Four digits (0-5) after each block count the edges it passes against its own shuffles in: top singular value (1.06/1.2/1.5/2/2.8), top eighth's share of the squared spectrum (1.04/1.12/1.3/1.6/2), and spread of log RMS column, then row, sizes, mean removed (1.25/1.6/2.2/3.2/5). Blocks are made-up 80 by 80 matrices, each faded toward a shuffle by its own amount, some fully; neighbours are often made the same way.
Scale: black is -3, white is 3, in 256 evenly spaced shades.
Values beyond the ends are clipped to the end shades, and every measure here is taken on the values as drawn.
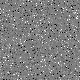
0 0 0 0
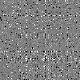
4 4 2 2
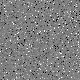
0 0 0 0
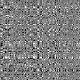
5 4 3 3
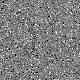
2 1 0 0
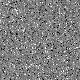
2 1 0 0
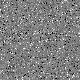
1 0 0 1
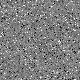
0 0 0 0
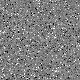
0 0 0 0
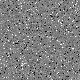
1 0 0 0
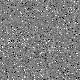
1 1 0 0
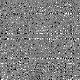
4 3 2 3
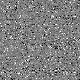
3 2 0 2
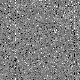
2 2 2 0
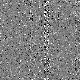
2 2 3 1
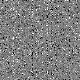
2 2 2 1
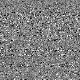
1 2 0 3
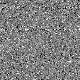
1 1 0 2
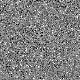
0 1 0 2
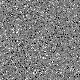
1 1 0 0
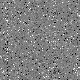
2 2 1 0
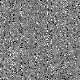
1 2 3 0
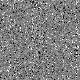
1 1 2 0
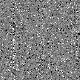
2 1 2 0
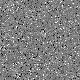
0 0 0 0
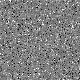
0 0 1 0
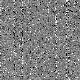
2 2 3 0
